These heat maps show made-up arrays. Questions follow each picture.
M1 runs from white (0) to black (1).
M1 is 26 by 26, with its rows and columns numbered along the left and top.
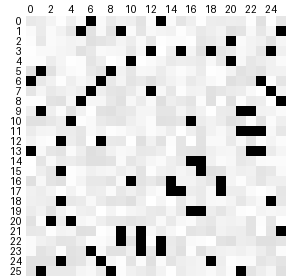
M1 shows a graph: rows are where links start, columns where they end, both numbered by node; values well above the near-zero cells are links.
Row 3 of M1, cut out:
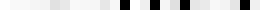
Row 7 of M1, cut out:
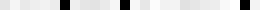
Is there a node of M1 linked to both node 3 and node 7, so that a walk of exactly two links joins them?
yes
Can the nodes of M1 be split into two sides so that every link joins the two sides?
no
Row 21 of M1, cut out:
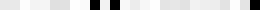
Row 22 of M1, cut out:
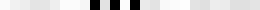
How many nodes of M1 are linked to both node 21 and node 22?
2
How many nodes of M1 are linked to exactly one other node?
1
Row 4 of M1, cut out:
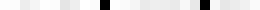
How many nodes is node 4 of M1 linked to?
2
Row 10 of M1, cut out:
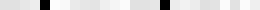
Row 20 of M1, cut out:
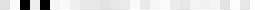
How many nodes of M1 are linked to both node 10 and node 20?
1
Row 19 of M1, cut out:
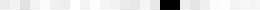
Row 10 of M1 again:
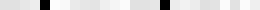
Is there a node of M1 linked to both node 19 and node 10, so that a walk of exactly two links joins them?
yes
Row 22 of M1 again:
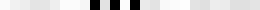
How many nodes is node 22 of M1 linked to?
3
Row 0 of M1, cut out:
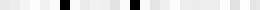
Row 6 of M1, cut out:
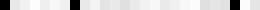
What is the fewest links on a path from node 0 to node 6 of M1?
1
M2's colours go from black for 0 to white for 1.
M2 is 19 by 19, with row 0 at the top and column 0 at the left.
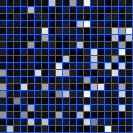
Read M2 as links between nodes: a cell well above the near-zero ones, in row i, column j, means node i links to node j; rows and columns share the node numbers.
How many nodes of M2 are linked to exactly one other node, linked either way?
1
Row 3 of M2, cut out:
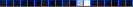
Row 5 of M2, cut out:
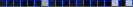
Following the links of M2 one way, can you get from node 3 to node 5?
yes
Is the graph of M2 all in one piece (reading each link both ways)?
yes
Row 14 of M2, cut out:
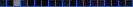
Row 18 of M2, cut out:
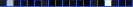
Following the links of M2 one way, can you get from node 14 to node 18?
no
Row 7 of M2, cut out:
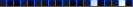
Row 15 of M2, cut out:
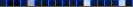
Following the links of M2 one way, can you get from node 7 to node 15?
yes
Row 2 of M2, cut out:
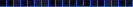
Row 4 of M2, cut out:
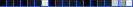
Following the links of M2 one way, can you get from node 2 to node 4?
no
